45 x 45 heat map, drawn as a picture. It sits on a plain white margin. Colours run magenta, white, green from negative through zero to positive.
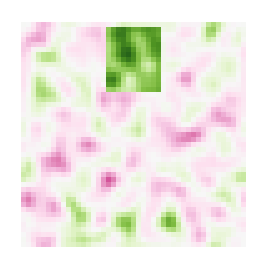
The top middle is the roughest part. The top middle is the ninth with the highest average. In the top middle lies a patch that is higher than the rest. There are no regular stripes. The field is mottled with small blotches.
